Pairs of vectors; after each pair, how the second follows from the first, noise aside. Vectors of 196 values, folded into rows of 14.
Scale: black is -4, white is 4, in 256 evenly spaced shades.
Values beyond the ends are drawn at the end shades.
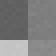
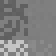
partly zeroed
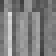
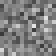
shuffled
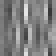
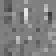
partly zeroed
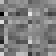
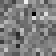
shuffled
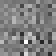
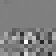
partly zeroed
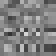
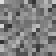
shuffled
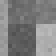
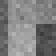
negated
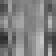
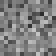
shuffled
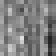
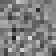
shuffled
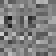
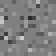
partly zeroed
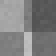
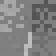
partly zeroed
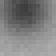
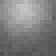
negated
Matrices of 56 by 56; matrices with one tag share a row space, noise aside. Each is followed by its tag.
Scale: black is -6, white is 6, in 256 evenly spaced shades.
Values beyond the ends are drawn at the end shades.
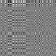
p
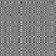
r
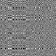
p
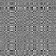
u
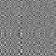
r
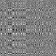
p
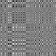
p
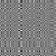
r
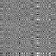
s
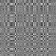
u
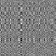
r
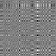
s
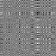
s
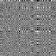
s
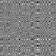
s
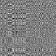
p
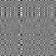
r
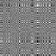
s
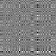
s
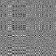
p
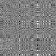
s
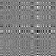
s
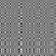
r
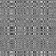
u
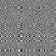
r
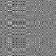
p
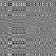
p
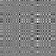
s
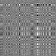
s
